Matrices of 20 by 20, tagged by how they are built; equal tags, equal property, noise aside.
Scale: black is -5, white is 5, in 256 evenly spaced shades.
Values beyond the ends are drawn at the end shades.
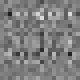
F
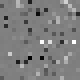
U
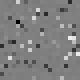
U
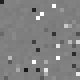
U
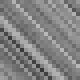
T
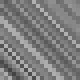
T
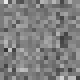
F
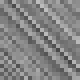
T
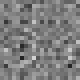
F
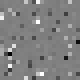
U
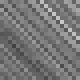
T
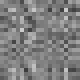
F
